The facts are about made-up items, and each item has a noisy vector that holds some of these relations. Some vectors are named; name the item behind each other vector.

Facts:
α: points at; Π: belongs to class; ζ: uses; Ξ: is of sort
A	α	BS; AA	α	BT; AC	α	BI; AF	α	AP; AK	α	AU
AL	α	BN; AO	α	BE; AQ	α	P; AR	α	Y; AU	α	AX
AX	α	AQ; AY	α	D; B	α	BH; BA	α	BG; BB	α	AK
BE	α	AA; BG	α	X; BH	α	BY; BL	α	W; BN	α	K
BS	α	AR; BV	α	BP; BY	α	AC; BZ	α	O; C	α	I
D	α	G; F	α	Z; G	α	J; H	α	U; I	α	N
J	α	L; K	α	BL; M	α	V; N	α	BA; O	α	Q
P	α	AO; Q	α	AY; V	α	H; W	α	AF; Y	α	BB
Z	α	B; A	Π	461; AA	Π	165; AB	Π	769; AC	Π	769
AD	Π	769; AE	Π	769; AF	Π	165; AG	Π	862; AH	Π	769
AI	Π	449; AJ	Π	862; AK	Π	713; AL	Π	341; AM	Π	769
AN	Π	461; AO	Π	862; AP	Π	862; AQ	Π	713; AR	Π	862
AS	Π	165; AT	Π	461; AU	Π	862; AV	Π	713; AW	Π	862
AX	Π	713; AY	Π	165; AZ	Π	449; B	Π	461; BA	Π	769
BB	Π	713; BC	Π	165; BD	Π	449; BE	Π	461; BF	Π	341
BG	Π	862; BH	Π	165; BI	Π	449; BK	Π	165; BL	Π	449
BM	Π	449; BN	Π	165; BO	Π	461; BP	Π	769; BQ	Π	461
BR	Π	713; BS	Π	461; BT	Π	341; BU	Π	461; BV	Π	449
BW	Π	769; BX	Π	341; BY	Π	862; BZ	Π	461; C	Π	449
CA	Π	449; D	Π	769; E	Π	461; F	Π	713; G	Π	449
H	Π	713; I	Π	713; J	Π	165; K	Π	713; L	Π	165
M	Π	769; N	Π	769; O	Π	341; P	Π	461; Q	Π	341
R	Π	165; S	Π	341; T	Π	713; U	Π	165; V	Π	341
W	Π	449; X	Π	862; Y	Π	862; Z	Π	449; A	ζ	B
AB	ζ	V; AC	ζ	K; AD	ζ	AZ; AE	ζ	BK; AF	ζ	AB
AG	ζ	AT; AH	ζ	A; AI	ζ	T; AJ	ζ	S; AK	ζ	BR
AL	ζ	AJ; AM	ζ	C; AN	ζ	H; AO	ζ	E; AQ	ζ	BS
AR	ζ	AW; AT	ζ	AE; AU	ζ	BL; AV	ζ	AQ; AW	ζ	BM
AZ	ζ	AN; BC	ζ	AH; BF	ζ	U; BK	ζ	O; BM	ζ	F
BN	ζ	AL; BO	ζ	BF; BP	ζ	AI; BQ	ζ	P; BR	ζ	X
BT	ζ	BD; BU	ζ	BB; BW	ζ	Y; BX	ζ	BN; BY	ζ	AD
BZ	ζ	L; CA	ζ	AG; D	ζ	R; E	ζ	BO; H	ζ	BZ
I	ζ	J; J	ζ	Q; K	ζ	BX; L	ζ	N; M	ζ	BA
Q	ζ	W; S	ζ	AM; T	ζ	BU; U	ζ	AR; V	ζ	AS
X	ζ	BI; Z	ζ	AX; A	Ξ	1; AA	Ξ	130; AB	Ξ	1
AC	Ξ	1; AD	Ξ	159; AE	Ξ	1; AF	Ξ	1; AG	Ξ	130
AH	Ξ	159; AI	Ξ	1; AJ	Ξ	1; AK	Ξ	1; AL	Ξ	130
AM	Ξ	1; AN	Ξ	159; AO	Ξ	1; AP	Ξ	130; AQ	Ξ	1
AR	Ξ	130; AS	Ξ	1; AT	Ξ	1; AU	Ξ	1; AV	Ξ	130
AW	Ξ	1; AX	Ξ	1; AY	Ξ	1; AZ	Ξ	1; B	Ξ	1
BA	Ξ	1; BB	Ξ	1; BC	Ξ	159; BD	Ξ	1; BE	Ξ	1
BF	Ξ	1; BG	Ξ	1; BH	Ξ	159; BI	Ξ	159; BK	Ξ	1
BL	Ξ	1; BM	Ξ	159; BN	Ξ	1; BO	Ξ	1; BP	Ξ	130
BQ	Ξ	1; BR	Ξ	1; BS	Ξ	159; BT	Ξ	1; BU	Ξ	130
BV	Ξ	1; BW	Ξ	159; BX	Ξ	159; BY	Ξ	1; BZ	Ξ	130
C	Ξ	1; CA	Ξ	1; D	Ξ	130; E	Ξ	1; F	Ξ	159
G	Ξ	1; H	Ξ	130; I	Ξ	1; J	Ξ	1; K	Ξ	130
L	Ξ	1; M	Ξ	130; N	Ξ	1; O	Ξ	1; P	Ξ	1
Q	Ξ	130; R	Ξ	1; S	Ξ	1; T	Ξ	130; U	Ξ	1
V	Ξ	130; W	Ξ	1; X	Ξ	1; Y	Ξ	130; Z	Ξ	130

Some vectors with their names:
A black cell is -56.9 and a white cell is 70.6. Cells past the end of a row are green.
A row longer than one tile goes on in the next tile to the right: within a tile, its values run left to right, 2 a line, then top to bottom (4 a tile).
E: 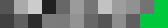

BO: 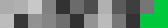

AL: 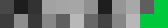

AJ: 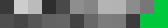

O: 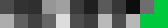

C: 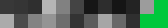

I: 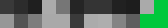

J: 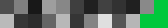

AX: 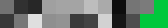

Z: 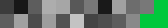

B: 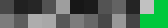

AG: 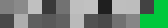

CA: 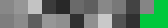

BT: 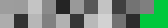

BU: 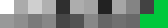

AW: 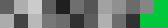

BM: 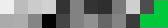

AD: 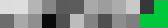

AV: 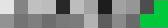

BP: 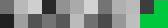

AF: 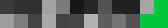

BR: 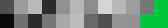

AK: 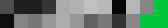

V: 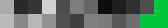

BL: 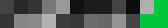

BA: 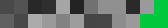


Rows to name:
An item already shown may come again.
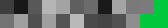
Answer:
Z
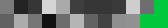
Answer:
F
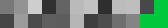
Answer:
AG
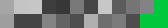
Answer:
U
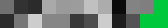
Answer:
AX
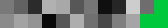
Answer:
BS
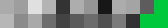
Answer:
AP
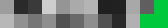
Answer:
AA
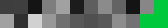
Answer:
N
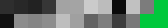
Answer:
AK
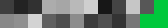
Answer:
Y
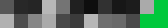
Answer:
BN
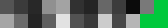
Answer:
O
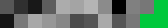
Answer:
BB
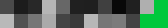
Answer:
BN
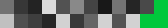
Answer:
Q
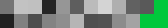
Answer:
AE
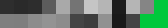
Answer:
AO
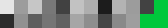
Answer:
T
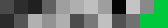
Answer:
AQ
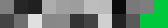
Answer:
AX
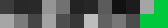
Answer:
AF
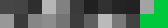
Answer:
C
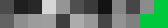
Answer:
K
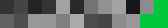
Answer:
BA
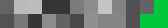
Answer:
BQ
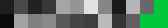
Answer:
AU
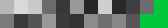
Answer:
R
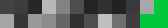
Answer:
C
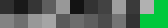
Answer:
BY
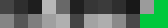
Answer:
I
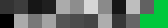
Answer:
AU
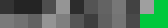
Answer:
BG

